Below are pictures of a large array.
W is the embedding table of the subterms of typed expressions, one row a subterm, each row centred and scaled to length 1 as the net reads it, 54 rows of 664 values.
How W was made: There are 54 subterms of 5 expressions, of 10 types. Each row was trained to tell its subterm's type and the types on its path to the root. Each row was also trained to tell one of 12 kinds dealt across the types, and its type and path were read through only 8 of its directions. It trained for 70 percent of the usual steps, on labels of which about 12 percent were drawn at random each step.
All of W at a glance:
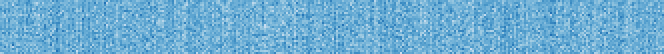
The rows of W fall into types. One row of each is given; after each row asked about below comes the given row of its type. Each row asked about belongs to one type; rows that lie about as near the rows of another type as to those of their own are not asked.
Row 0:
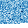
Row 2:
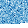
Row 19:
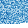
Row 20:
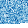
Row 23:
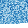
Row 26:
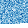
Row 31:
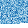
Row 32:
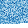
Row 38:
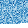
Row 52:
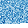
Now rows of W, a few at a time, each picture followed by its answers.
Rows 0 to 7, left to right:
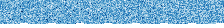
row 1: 38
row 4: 26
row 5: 20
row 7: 23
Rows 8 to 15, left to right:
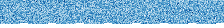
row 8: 32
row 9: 32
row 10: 23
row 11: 19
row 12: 32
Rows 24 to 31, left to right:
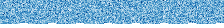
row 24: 32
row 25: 2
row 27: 19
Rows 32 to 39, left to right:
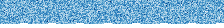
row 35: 23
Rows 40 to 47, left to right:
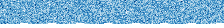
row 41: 32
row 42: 31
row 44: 19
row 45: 19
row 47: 26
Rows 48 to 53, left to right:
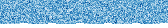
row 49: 19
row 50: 20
